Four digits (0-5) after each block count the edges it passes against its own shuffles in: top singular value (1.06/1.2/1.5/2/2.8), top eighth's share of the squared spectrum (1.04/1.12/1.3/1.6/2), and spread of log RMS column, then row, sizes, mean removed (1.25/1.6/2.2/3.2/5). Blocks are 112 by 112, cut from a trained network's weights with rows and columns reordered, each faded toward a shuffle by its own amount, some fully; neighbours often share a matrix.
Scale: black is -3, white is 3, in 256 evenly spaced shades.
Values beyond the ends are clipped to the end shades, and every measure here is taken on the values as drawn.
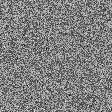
0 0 0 0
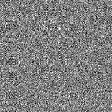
4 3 2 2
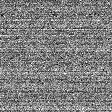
4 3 0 2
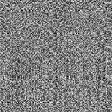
4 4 0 2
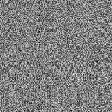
4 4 1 2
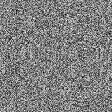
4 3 0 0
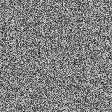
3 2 0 0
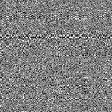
5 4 1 3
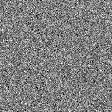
3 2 0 1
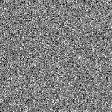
3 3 1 1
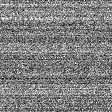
4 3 0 2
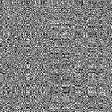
5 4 3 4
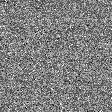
0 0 0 0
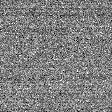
2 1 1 0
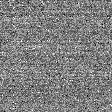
2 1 0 0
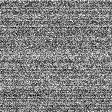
4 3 0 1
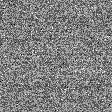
1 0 0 0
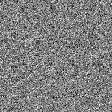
3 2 0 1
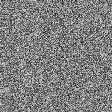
3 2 0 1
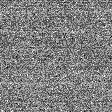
2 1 0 0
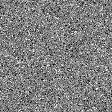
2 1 0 0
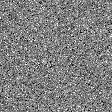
1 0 0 0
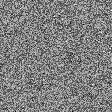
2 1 0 0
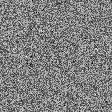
1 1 0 0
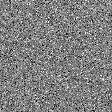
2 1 0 0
